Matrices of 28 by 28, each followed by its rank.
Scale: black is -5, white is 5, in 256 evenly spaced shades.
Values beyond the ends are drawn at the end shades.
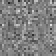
five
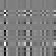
one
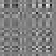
two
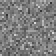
full rank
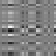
one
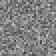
full rank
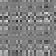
two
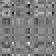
two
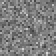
full rank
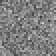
full rank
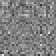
five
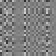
two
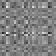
two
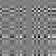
one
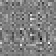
five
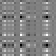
one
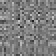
five
